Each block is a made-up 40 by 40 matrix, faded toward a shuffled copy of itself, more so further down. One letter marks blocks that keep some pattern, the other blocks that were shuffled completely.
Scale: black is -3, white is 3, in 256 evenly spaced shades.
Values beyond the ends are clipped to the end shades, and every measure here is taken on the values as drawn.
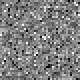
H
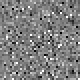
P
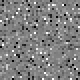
H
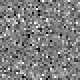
H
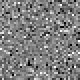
P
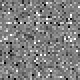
P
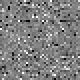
P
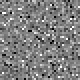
H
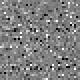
P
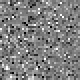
P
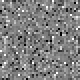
P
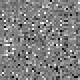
P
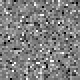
H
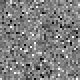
H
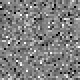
P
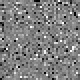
P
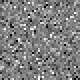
H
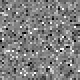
H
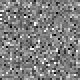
H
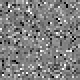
P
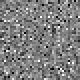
P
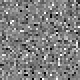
P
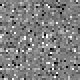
P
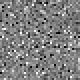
P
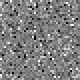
H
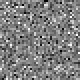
H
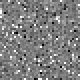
H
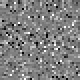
P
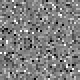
P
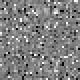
P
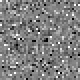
P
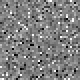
H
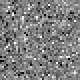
H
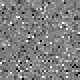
P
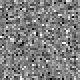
P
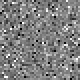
P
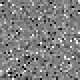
H
